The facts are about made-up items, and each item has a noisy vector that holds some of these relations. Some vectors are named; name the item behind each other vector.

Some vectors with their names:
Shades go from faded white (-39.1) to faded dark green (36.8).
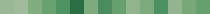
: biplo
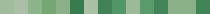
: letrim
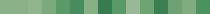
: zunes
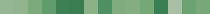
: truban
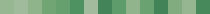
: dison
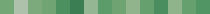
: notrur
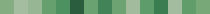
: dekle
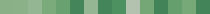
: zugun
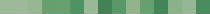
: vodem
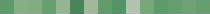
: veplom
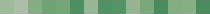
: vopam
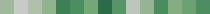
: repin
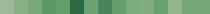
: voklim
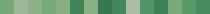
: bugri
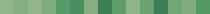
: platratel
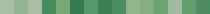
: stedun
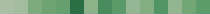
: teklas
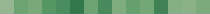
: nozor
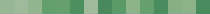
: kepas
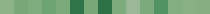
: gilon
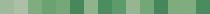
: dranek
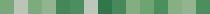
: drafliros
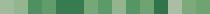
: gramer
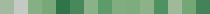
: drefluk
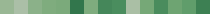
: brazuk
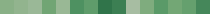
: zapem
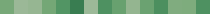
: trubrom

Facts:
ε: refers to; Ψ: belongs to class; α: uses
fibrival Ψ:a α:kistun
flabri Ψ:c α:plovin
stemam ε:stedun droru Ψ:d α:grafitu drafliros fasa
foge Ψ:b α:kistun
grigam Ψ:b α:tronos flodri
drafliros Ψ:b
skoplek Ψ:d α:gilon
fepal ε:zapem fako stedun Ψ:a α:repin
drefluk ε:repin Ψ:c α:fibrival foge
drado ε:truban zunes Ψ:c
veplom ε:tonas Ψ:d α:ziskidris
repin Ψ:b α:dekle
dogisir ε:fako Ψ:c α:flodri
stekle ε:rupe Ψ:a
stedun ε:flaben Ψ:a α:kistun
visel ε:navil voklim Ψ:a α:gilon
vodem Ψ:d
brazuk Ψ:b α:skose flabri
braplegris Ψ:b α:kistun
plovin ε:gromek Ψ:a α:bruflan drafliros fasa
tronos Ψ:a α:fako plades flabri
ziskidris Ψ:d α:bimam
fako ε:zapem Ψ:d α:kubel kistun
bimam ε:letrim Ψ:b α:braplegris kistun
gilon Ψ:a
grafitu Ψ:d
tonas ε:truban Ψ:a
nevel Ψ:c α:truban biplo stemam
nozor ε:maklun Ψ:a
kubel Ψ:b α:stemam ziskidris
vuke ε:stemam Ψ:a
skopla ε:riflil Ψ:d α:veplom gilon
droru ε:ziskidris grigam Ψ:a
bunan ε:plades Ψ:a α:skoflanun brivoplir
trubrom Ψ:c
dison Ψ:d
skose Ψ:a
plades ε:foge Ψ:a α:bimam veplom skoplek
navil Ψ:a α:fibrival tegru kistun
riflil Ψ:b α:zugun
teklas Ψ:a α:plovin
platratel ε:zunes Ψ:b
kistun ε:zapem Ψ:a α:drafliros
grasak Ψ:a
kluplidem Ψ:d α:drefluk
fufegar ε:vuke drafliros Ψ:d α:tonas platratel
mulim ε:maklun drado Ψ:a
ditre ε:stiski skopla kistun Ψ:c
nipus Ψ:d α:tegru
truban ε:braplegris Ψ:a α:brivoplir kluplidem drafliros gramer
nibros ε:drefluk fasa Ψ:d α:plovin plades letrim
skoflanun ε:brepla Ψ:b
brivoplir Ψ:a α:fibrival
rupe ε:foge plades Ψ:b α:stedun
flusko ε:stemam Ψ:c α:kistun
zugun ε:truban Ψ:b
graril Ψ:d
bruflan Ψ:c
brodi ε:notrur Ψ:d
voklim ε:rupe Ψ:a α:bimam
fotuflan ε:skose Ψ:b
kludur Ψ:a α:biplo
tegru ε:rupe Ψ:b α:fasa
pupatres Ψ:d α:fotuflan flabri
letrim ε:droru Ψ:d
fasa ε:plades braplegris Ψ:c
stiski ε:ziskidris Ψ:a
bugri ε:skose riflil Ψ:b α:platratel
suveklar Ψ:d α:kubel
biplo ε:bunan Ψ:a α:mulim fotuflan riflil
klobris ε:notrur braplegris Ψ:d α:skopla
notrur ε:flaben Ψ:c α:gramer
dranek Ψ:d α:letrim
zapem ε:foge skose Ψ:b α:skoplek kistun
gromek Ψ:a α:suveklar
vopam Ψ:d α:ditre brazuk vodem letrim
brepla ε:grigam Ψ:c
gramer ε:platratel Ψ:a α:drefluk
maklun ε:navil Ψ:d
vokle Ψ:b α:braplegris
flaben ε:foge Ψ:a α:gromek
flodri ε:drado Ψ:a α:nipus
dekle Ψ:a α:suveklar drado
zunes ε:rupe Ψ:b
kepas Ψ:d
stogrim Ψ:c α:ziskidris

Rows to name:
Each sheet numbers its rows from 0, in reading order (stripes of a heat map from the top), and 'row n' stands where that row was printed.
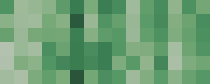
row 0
kubel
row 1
brepla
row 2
dogisir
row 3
fibrival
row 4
navil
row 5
tronos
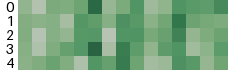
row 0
flabri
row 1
tegru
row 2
stemam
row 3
vuke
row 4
skoplek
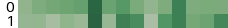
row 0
flodri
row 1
skoflanun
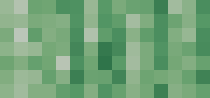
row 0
kluplidem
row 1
klobris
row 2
fufegar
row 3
vokle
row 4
skopla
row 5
flusko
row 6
nipus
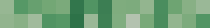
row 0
visel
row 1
tonas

